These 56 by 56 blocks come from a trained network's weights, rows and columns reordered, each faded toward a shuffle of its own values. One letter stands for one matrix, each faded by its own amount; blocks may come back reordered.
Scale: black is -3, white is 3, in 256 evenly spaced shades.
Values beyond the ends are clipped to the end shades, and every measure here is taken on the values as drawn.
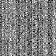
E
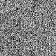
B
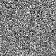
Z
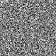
Z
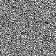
Z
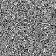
Z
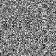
B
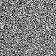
B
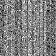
E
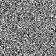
B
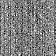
E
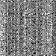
E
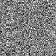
Z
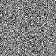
B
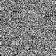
B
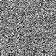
B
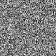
B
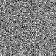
Z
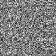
B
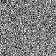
B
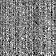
E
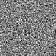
Z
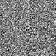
Z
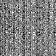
E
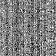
E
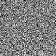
B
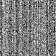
E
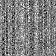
E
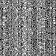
E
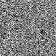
B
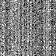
E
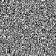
Z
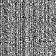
E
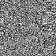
B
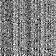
E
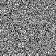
Z
